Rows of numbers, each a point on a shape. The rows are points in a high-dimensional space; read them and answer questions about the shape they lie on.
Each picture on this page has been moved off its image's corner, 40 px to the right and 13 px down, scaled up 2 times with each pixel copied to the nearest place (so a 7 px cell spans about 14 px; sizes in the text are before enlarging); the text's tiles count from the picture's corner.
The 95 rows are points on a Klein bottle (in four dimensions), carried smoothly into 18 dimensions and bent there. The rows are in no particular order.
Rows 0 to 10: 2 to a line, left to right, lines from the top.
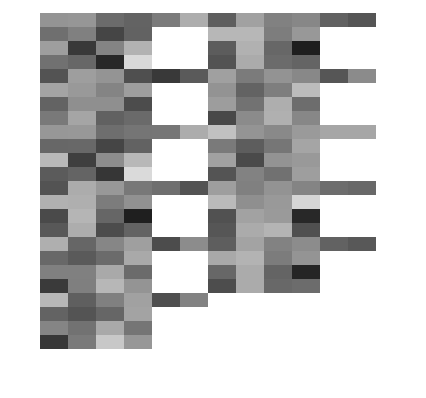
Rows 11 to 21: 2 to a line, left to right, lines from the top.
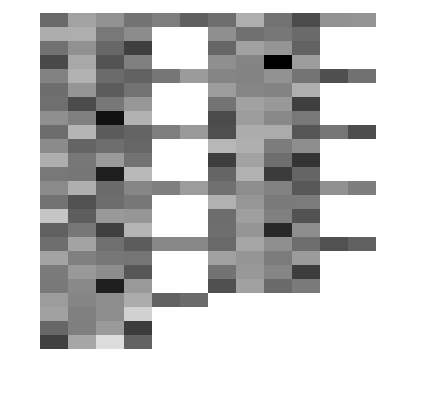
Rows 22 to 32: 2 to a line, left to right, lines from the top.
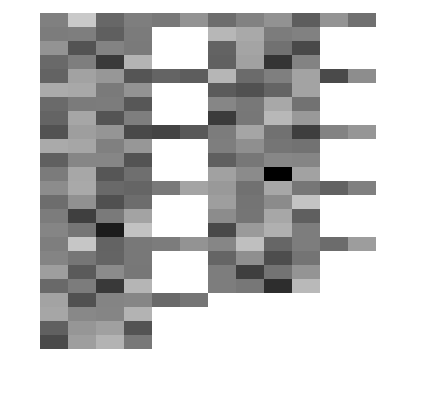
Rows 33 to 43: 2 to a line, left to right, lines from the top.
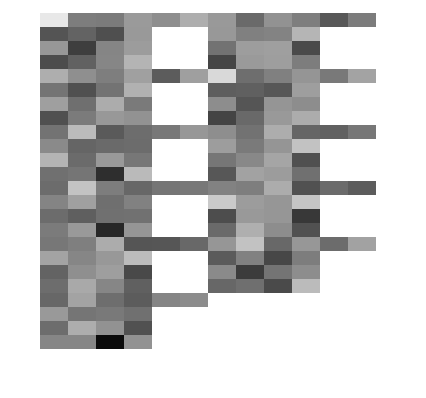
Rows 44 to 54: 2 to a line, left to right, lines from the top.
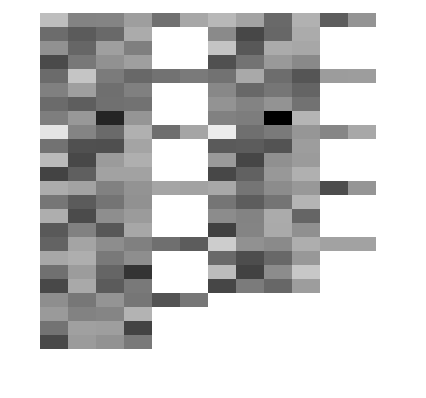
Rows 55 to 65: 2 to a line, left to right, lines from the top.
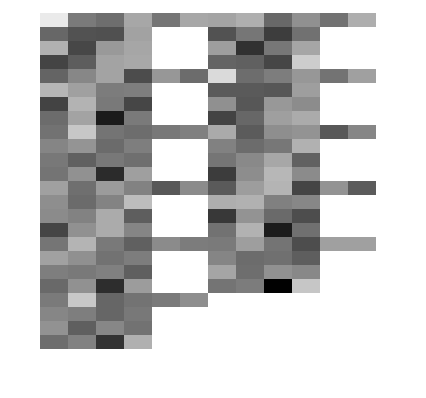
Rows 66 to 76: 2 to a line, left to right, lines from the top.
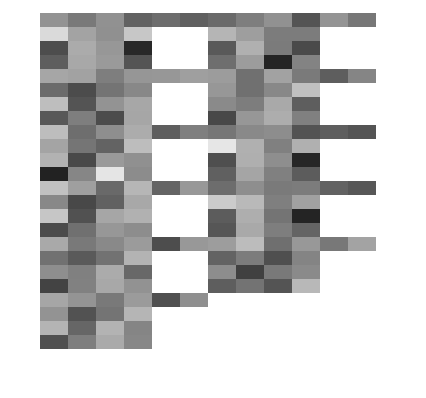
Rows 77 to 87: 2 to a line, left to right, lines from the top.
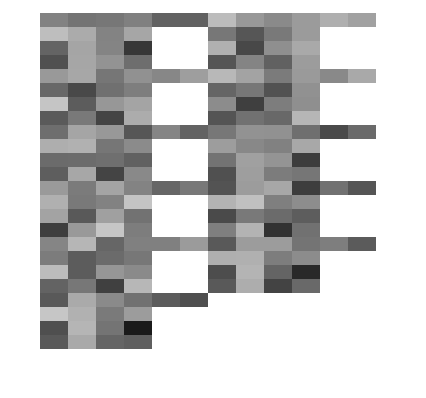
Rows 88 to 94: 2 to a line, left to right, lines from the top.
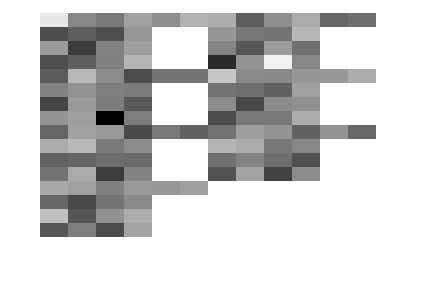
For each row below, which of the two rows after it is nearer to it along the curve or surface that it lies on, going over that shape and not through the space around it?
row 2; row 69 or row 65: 69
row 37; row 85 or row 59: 85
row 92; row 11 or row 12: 11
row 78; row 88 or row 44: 44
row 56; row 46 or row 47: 46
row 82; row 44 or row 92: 92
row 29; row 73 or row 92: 73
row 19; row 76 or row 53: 53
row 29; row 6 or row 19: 6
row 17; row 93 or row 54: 93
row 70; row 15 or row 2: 2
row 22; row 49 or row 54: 49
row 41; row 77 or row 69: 69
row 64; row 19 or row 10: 19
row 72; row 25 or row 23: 25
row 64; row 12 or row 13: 12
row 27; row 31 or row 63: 31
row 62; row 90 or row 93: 90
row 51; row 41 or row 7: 41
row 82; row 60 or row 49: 60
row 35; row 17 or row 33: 33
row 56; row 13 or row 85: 13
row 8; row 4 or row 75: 75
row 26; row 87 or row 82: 82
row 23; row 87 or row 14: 87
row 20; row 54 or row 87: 54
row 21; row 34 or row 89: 89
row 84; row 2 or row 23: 2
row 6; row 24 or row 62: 62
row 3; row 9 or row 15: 9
